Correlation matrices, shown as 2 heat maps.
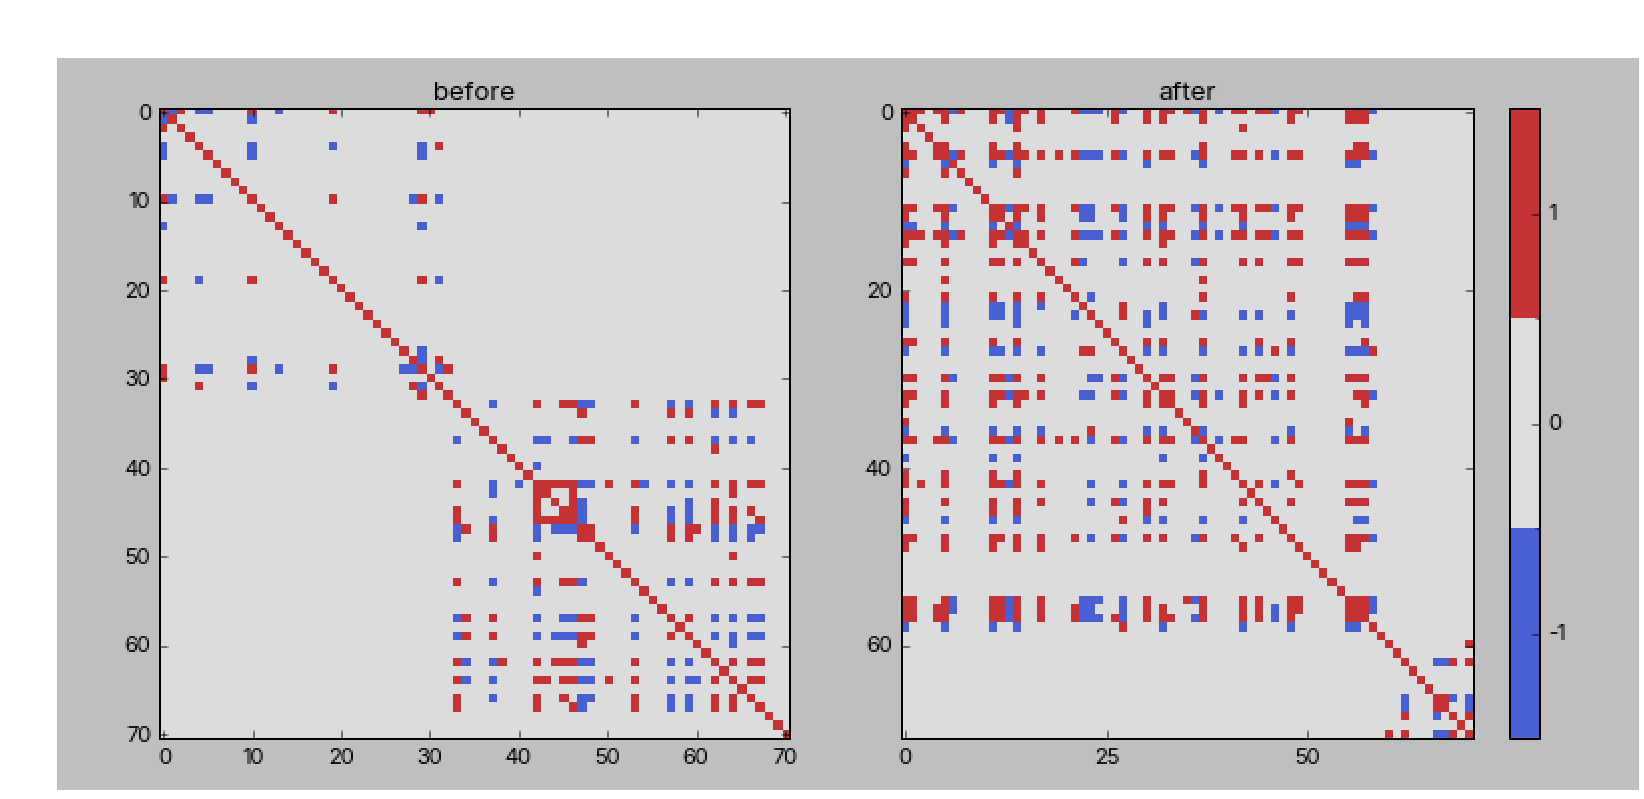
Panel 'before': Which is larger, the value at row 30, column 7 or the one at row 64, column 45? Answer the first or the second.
the second
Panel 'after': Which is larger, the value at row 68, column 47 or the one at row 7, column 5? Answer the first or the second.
the second
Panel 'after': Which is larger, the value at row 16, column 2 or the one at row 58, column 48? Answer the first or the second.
the first
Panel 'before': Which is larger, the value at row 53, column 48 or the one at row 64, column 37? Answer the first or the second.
the first
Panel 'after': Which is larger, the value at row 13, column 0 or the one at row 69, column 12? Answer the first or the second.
the second
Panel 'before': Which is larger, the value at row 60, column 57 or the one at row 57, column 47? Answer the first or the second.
the second
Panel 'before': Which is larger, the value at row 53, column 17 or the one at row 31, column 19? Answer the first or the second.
the first
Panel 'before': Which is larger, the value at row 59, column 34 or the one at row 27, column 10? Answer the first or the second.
the first
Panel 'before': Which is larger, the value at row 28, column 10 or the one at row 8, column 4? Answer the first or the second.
the second
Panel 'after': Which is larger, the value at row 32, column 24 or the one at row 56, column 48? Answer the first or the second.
the second
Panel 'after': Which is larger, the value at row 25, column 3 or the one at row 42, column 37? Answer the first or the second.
the second
